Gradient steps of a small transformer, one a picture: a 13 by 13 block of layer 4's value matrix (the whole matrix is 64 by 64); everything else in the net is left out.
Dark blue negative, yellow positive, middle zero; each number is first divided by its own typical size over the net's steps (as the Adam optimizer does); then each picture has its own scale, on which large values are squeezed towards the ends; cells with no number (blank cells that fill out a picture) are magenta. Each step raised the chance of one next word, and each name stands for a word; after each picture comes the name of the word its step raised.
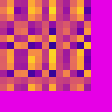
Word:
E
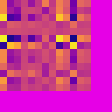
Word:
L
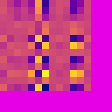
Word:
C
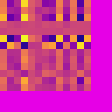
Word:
L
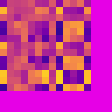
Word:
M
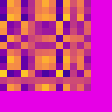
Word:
E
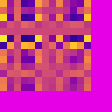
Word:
L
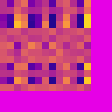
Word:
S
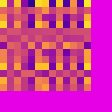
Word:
S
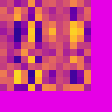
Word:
M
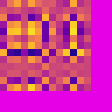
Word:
M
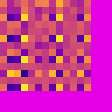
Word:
C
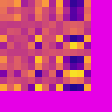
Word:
C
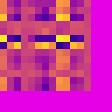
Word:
L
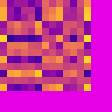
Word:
C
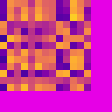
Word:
E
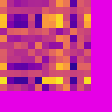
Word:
S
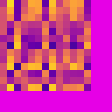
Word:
E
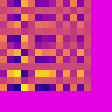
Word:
C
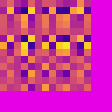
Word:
S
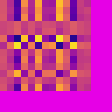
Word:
L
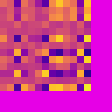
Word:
C
